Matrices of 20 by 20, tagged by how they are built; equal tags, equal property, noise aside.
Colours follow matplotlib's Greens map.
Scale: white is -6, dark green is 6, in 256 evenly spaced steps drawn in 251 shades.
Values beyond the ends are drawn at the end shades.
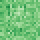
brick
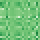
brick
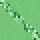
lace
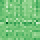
brick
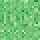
brick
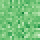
brick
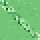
lace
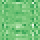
brick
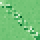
lace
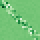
lace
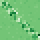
lace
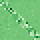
lace
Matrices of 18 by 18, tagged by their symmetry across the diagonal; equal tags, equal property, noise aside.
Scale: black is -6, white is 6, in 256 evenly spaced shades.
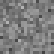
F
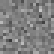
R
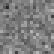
F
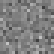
R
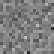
F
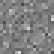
F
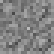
F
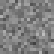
R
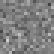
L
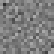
F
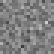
R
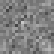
F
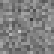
R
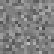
R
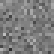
L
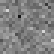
L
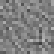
R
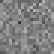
L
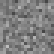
L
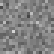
L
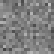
R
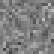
R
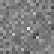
F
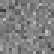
L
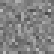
L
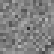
F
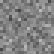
F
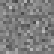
L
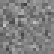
R
